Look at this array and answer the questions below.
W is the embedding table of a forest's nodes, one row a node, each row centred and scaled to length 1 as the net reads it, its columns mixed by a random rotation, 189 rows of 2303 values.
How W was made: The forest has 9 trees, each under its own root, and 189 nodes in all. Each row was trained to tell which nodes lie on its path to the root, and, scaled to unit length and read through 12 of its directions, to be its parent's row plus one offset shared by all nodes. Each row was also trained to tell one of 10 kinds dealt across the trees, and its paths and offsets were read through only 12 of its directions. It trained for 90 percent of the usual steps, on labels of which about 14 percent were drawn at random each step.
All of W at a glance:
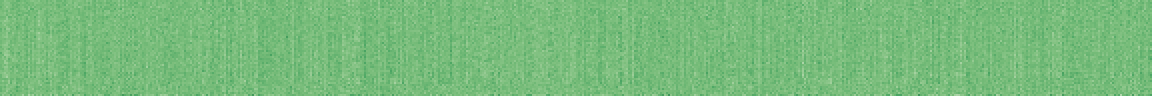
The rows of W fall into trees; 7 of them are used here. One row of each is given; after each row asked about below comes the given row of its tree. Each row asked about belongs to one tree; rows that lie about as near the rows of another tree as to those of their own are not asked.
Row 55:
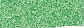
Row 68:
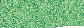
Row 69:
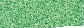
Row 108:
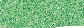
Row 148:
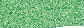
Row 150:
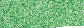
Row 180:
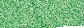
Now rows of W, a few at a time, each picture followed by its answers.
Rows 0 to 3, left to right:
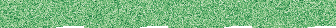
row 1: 180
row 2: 108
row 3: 108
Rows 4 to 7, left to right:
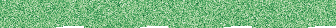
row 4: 148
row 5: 180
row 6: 108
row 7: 150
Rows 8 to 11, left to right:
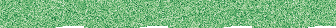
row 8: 108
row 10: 55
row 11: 108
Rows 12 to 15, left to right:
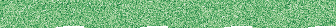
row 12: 108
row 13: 180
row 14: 148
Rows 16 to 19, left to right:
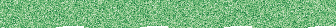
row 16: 68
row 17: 68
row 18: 55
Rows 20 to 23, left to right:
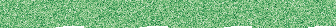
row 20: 150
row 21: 108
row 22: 55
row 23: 55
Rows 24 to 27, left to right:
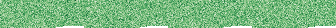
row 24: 55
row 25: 148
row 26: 55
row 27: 68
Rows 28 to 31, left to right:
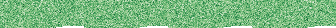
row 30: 108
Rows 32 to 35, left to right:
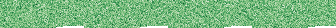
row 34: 69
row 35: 69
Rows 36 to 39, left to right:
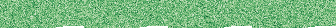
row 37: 55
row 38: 180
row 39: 150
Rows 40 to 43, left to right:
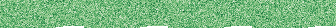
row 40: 150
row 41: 55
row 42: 68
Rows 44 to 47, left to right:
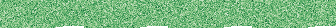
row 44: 55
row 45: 69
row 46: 69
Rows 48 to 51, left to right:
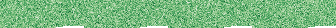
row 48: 108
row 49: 69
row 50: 69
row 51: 68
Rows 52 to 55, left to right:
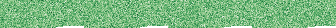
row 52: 150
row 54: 148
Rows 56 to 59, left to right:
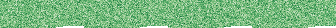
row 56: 108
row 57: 68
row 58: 180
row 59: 148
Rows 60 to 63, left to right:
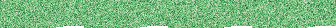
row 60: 148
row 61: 148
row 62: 69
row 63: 108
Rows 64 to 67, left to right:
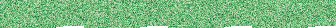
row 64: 69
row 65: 69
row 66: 68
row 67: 69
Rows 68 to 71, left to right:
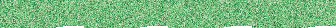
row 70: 108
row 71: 150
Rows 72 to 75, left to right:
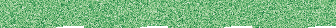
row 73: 150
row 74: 150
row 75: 148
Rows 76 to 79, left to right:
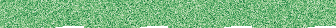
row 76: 108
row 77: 68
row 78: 69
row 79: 180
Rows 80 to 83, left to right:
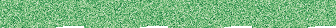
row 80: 150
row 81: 55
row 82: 68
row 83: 150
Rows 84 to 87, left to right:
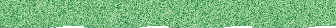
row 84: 180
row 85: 180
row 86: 108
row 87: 148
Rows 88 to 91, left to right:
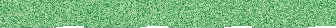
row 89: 150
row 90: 69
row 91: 69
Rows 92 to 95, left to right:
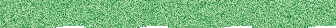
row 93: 108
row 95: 69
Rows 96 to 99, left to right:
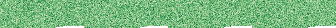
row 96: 108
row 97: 108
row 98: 150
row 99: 180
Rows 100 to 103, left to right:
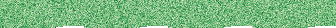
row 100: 150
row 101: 180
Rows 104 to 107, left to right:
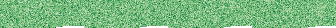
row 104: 69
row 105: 108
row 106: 68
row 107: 68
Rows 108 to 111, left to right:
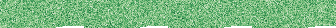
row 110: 68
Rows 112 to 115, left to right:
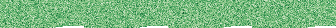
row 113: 150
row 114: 55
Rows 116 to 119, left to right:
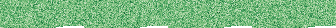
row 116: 180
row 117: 69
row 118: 69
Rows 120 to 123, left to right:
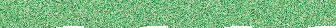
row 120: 69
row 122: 55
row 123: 69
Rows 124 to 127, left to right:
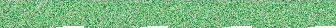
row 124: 68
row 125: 68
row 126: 68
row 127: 180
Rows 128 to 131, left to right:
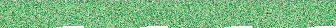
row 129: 55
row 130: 68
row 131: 55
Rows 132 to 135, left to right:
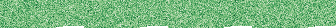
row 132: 68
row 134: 55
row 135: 68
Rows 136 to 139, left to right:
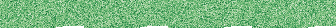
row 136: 55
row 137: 180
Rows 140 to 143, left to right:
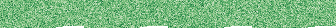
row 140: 68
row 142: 180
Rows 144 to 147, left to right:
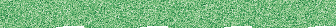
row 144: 68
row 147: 150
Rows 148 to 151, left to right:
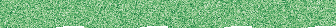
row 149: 180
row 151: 180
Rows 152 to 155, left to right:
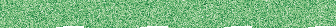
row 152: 69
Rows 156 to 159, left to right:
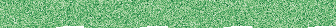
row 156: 108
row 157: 68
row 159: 55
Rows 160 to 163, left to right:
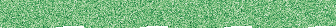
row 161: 55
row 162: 150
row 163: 148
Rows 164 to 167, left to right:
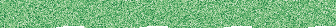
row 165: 108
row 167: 69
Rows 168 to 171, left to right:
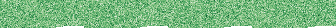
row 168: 148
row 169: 150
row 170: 69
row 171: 55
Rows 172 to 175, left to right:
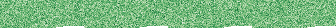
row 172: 69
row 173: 108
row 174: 108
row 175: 108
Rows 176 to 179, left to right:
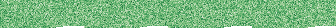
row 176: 148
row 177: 108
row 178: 148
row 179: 69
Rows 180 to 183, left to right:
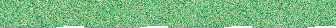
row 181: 68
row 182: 69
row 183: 108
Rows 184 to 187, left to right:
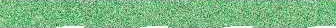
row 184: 55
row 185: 68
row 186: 150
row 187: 108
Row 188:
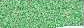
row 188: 148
